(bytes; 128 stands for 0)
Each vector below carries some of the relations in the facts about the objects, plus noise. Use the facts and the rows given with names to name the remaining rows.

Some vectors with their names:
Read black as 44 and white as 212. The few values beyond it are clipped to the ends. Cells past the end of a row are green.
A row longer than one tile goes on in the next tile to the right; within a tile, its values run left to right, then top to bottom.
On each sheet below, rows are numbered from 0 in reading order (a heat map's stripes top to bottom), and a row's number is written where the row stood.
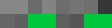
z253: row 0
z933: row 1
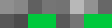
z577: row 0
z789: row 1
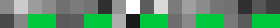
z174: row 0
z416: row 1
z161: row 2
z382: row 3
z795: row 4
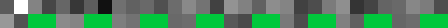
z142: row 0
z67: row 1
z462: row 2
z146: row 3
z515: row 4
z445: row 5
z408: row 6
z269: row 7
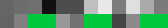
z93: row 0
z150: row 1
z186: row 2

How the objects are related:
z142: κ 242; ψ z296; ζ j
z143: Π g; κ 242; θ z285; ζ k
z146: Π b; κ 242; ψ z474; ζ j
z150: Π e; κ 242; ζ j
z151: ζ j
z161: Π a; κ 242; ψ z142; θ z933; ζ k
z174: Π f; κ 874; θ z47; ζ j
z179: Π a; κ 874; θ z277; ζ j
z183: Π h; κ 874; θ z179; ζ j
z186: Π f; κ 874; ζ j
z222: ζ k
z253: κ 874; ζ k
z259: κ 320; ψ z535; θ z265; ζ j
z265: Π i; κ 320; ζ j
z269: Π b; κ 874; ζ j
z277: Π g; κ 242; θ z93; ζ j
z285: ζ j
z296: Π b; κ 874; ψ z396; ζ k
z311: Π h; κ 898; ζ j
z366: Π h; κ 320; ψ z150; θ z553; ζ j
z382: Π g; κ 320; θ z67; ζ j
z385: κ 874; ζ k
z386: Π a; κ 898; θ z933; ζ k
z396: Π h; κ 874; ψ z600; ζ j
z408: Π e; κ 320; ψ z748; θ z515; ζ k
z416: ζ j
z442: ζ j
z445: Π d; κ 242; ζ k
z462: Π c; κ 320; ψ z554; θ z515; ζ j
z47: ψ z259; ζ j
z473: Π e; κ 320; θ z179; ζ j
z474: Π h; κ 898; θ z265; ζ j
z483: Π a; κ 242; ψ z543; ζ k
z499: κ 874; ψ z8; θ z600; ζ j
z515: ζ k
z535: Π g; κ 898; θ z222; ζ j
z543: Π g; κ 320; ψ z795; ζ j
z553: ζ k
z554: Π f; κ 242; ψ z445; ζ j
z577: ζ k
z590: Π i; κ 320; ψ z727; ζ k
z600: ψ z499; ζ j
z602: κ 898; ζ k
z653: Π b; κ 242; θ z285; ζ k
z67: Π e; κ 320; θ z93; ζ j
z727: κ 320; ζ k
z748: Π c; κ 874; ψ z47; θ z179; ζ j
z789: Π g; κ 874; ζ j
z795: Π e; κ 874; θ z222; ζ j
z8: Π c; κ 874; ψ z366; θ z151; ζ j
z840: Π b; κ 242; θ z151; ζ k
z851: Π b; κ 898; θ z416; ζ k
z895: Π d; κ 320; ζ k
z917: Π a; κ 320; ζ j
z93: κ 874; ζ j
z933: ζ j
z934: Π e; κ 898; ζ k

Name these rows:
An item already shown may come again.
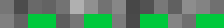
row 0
z474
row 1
z789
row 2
z445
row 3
z917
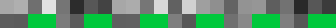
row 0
z143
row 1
z795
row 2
z143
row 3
z600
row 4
z265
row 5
z795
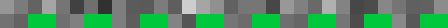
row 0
z851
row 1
z259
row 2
z934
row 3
z600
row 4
z311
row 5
z851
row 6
z445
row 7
z895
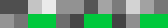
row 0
z150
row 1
z483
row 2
z554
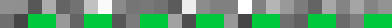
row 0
z483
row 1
z8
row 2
z535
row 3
z396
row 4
z296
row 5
z851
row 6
z590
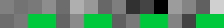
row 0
z727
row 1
z543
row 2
z748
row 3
z386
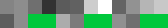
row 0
z277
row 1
z366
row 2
z499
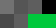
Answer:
z47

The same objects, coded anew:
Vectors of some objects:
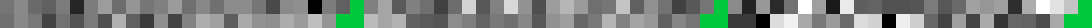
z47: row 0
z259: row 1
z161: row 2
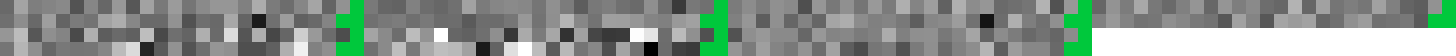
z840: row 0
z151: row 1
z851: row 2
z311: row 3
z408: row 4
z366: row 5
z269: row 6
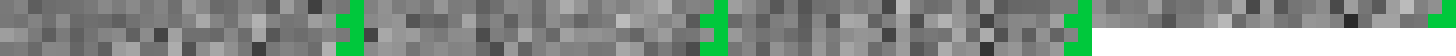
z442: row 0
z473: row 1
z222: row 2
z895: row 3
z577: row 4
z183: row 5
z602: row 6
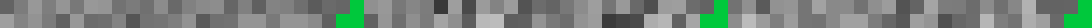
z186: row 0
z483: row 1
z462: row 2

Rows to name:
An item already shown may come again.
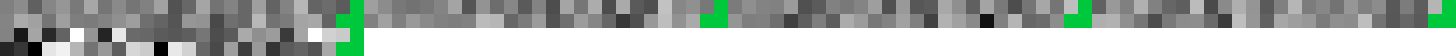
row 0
z462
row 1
z590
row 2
z445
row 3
z474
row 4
z161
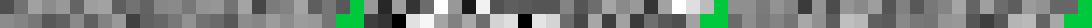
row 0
z174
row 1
z161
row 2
z483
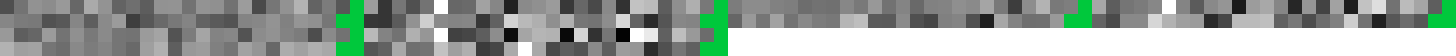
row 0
z174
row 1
z600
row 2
z143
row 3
z499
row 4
z265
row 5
z150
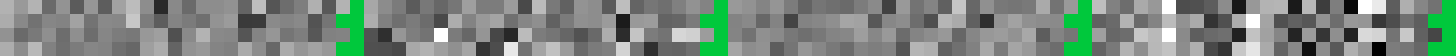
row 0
z386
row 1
z727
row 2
z934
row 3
z150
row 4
z265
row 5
z396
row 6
z917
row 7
z8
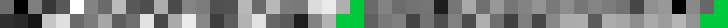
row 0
z142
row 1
z47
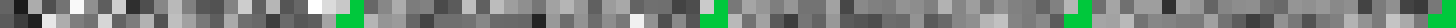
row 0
z296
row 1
z535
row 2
z795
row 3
z748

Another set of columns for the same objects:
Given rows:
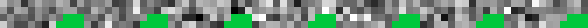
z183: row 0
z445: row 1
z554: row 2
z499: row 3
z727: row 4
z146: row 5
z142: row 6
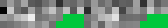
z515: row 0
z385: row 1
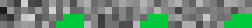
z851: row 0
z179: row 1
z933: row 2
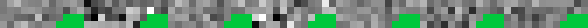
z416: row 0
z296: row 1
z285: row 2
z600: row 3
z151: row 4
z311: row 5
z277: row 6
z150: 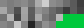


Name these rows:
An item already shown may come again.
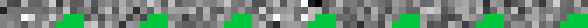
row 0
z934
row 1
z795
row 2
z917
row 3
z408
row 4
z311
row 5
z462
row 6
z483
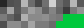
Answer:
z483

